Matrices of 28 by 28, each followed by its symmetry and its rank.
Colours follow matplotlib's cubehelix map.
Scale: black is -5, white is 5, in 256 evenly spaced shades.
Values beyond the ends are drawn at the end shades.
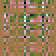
neither, rank two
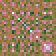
symmetric, rank five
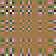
symmetric, rank one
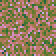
neither, full rank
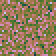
neither, full rank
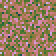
neither, full rank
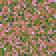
neither, full rank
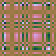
symmetric, rank one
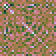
symmetric, rank five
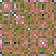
symmetric, rank five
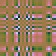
symmetric, rank one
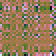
neither, rank two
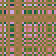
symmetric, rank one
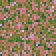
neither, full rank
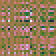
neither, rank two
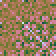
symmetric, rank five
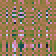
neither, rank two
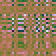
neither, rank two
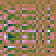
neither, rank two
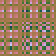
symmetric, rank one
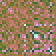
symmetric, rank five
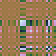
symmetric, rank one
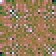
symmetric, rank five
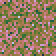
neither, full rank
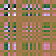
symmetric, rank one
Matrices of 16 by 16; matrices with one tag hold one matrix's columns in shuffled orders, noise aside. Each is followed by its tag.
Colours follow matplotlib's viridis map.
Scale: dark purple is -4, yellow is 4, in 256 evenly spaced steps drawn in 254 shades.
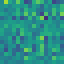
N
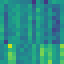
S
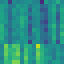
S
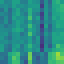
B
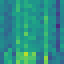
B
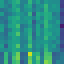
B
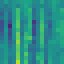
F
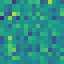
N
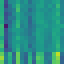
B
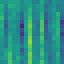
F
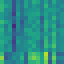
B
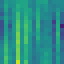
F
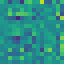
N
